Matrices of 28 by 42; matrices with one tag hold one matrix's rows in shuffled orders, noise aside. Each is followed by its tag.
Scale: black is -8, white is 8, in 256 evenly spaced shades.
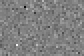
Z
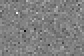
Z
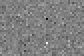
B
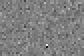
B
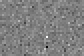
B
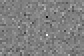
B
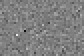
Z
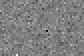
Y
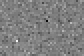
Y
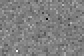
Y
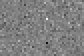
B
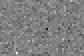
Y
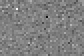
Y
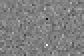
B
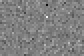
B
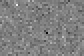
Y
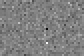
B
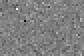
Z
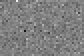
Z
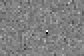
B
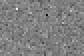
Y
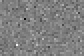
Z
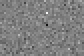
B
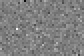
Z
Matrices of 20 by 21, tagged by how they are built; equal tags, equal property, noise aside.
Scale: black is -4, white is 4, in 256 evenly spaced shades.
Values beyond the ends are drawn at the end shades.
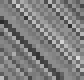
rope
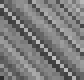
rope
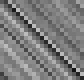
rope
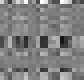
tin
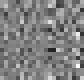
tin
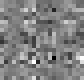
tin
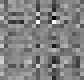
tin
